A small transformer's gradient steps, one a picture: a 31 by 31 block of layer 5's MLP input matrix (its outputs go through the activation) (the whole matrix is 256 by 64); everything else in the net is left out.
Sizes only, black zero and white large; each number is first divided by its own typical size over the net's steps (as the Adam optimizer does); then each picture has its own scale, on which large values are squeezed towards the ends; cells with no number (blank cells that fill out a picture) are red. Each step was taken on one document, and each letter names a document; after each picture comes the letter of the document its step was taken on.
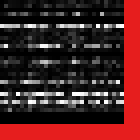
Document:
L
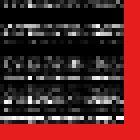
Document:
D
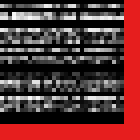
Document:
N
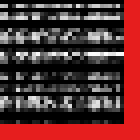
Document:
N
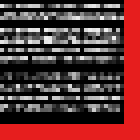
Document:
N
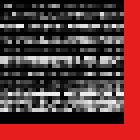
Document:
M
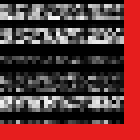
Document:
N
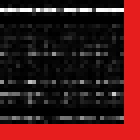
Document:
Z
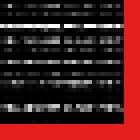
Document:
M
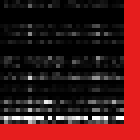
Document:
D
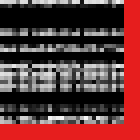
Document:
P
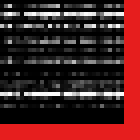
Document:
M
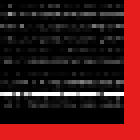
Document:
M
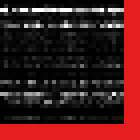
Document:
Z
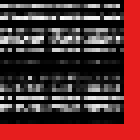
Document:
N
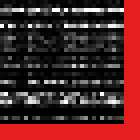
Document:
Z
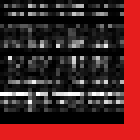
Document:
L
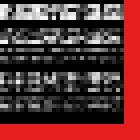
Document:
N
